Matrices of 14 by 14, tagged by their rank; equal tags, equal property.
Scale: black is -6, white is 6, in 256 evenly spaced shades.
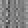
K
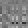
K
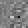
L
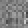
L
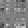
K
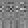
K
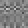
K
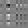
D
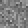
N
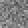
N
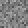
N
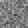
N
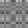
D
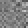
L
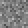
N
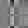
D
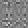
L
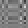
D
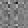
K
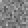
N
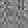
L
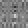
L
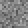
N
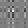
D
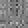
L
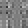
K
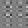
D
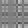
D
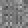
L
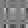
D
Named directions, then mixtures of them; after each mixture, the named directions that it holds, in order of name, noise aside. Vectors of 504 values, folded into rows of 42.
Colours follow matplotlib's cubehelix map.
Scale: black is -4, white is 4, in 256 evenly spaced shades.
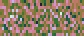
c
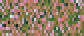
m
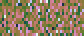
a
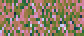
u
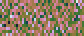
m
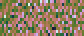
a, c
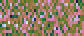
m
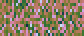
a, u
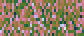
u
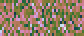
u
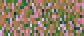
u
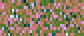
c, u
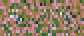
c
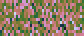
u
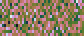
m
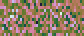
c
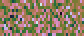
c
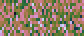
u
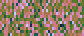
a, u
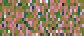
a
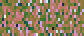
a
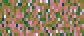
a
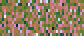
a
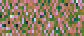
m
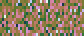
a
